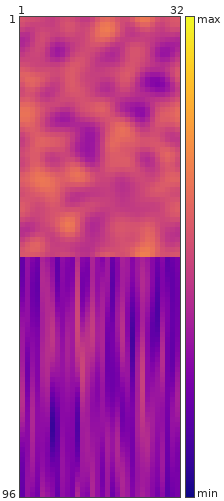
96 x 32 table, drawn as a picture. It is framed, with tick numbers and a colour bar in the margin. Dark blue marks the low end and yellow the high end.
The table splits into 2 rows of 1 panel. Panel 1,1: middling, blotchy. Panel 2,1: low, streaked downward.
